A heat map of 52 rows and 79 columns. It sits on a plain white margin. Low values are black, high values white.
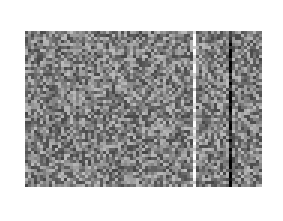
There are no regular stripes. The histogram is bell-shaped. The halves do not mirror each other. On average the colour sits 50% of the way up the scale. Columns 57 and 69 stand out from the rest. There is no overall slope.
